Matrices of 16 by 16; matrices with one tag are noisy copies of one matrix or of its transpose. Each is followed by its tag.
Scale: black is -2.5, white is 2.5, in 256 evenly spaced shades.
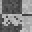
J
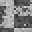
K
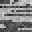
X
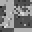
K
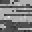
X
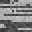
X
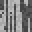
X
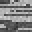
X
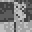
J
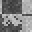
J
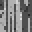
X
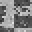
K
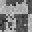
K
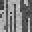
X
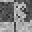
J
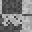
J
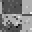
J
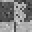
J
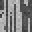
X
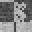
J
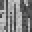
X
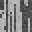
X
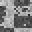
K
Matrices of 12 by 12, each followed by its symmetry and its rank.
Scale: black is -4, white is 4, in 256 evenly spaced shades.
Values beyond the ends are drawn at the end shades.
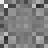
symmetric, rank two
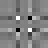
symmetric, rank one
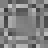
antisymmetric, rank two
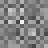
symmetric, rank two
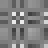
symmetric, rank one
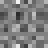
neither, rank two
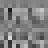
neither, rank two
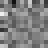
antisymmetric, rank two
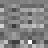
neither, rank two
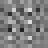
antisymmetric, rank two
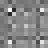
symmetric, rank two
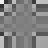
symmetric, rank one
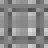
symmetric, rank one
